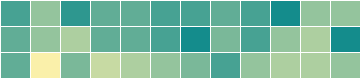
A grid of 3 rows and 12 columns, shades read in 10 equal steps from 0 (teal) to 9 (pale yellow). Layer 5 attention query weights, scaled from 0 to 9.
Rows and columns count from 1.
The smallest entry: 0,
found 3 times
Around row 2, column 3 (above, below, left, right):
1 4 5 3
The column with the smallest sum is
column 7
